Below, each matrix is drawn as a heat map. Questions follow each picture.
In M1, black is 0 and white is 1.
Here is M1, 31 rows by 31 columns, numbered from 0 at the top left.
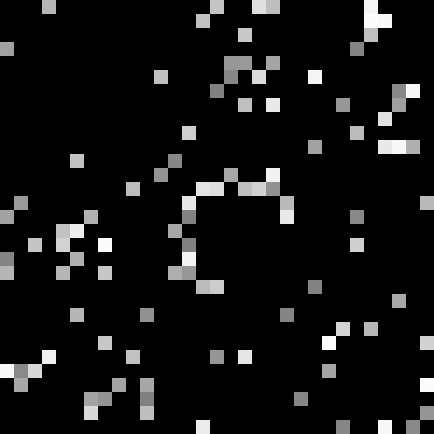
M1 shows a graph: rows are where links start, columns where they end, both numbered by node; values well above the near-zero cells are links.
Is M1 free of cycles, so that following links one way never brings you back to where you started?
no
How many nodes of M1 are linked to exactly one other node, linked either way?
2
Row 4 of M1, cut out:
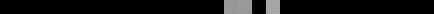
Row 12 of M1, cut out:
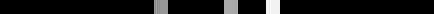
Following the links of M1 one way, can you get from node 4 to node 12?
yes
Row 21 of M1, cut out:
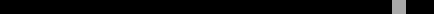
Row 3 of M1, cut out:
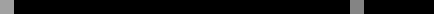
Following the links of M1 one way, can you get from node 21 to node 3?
yes
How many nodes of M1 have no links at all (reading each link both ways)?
0
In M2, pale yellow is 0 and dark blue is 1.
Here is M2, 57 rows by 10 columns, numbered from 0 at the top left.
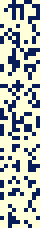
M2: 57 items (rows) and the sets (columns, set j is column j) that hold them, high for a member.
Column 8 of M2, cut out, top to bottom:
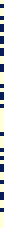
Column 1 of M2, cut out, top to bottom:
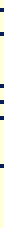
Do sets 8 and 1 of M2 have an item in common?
yes
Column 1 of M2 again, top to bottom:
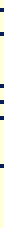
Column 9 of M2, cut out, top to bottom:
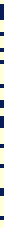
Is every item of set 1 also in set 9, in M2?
yes
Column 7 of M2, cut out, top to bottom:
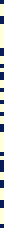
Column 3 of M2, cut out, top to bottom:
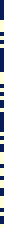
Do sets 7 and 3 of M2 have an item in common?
yes
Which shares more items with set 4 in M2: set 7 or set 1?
set 7
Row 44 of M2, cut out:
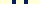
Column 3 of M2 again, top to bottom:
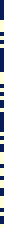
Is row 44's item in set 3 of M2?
yes
